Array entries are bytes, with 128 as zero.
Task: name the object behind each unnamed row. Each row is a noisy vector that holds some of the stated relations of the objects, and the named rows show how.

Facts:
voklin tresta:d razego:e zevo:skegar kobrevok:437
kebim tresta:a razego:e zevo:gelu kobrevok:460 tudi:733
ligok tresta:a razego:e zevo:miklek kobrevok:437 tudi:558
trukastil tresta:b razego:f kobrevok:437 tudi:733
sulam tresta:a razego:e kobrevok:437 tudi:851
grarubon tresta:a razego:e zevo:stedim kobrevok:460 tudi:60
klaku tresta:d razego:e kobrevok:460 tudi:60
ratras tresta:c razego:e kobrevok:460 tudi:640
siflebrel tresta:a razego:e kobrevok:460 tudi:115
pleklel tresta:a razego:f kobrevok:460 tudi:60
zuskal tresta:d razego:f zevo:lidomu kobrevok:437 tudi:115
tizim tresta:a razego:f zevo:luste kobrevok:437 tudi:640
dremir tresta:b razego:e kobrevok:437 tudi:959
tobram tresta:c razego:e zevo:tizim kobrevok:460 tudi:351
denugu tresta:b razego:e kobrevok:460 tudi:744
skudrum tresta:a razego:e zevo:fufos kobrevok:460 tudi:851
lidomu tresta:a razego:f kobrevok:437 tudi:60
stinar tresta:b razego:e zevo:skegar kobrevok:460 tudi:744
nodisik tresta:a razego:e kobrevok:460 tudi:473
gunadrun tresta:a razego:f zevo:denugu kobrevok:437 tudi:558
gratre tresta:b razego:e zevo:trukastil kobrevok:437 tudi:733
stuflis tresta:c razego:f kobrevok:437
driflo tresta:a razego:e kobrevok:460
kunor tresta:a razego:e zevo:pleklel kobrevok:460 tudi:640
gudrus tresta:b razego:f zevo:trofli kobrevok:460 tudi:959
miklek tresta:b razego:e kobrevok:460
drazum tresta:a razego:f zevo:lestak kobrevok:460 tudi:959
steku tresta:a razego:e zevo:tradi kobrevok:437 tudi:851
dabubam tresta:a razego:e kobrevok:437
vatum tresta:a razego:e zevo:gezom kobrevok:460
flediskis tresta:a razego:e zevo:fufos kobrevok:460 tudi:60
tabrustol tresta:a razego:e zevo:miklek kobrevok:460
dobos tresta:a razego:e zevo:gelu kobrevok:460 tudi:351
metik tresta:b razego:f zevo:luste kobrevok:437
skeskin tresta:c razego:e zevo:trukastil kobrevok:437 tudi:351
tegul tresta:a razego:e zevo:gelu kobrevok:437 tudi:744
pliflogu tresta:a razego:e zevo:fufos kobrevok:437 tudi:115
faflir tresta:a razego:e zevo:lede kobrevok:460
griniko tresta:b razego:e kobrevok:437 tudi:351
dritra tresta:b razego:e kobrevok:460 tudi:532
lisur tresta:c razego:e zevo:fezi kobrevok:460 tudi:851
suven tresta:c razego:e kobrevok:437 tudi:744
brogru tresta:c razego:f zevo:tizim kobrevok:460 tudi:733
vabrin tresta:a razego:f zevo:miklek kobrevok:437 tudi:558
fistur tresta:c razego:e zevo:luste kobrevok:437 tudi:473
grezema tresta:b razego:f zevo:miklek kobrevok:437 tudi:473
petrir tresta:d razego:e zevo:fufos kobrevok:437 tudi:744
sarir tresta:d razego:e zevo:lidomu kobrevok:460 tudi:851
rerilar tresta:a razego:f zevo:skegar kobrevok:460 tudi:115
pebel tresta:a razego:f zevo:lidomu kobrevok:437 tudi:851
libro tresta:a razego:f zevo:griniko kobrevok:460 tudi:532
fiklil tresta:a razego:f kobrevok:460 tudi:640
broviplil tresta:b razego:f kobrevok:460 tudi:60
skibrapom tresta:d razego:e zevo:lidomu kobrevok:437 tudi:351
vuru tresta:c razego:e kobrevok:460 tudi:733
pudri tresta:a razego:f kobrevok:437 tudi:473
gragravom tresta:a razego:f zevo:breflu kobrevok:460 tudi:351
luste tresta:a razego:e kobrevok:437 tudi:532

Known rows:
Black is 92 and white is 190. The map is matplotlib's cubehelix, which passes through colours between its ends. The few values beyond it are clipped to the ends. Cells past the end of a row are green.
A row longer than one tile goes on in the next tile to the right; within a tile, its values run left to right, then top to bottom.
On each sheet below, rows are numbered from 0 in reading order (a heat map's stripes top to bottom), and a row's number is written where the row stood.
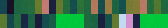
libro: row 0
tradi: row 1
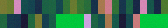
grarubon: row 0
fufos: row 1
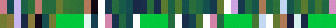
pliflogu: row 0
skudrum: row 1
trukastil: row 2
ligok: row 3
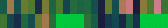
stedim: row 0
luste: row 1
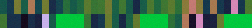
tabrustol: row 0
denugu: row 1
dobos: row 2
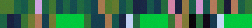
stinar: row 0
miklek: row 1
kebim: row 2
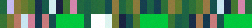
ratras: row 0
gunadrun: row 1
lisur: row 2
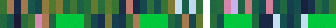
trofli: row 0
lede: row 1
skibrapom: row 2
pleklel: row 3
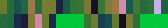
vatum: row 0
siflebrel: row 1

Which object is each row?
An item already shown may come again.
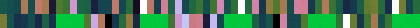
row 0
luste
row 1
grezema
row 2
tizim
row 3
tegul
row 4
pudri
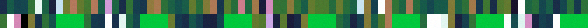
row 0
fistur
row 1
lidomu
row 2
luste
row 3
pliflogu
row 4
gelu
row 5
gunadrun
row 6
skudrum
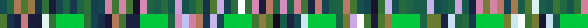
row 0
miklek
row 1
dritra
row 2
tizim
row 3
kebim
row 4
fiklil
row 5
tobram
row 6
ligok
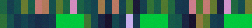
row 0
luste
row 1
tabrustol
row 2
dritra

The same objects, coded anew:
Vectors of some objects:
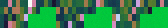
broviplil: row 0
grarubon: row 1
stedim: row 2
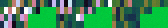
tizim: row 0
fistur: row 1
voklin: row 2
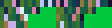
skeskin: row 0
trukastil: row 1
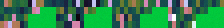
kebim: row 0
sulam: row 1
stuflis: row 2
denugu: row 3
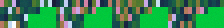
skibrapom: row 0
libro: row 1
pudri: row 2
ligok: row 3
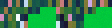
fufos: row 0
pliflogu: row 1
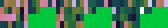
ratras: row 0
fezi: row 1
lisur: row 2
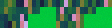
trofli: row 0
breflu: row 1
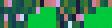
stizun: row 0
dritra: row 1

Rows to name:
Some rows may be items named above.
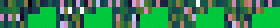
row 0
miklek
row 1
metik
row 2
gunadrun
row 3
flediskis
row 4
vabrin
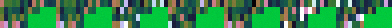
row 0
vuru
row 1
vuru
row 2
skibrapom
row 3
pliflogu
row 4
vuru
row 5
brogru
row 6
griniko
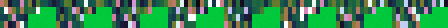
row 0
rerilar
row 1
flediskis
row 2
dremir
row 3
tobram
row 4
siflebrel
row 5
brogru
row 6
zuskal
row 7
skeskin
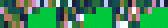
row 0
pebel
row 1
griniko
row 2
gragravom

